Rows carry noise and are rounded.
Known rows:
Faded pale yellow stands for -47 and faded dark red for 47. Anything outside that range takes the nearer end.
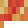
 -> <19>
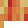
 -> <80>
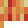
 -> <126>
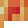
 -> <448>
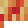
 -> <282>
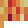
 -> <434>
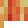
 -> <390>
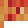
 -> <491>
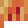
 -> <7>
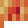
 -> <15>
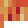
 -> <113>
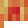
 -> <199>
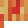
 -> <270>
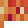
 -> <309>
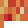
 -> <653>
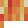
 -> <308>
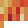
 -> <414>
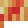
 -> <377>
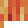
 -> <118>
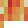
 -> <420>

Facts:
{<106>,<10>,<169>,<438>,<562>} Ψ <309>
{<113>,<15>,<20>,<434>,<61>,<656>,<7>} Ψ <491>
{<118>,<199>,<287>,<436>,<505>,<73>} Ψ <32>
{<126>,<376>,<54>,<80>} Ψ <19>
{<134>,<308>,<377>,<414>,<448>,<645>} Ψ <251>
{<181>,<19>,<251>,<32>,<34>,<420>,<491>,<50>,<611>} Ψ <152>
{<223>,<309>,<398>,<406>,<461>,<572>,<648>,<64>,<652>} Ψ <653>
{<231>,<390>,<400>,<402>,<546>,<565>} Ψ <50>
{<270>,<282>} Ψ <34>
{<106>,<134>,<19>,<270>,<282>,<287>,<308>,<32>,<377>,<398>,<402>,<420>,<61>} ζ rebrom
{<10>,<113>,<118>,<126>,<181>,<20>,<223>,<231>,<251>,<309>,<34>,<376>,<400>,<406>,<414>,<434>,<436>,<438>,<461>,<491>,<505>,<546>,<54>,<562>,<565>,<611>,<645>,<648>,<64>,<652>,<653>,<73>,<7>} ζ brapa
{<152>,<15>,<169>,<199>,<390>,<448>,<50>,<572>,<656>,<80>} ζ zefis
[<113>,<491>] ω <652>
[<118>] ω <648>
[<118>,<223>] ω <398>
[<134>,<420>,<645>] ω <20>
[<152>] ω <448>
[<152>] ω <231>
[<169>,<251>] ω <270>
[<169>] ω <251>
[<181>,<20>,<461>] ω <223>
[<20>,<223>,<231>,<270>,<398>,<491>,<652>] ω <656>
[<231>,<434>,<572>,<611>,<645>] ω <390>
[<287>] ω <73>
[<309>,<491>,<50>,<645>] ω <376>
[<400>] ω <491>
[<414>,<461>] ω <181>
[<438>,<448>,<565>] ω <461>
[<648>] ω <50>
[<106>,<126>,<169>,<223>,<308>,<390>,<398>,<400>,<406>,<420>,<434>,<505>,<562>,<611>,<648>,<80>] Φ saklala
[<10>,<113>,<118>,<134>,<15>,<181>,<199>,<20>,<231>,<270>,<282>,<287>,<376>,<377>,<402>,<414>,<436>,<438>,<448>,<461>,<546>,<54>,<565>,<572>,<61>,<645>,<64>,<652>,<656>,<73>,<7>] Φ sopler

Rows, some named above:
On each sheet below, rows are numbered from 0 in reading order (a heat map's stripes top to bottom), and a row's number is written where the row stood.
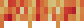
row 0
<653>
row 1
<390>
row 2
<448>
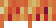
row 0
<438>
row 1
<376>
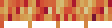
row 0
<652>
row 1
<50>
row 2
<287>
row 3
<572>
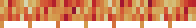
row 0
<505>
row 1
<461>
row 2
<491>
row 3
<126>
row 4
<398>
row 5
<648>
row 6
<181>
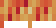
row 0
<652>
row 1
<565>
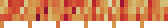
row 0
<32>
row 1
<231>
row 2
<491>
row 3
<505>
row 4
<169>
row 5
<80>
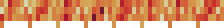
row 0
<106>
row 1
<134>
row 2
<251>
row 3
<645>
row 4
<152>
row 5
<400>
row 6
<223>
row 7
<19>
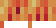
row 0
<20>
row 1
<73>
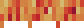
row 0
<73>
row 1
<34>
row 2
<656>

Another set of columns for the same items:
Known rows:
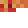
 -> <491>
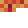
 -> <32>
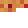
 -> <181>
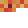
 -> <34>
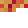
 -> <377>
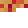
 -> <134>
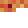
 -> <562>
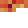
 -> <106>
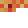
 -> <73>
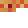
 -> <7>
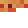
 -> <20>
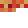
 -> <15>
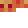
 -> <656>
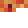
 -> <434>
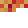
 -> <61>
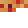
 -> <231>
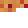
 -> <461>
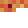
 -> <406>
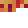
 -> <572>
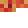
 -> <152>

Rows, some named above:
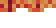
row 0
<50>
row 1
<653>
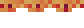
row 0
<652>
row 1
<113>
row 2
<645>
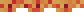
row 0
<134>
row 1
<653>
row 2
<118>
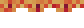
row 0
<34>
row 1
<645>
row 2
<376>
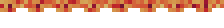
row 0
<231>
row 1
<420>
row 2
<270>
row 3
<251>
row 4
<398>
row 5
<648>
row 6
<448>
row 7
<309>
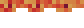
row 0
<152>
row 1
<152>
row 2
<223>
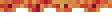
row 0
<169>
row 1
<390>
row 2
<20>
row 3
<80>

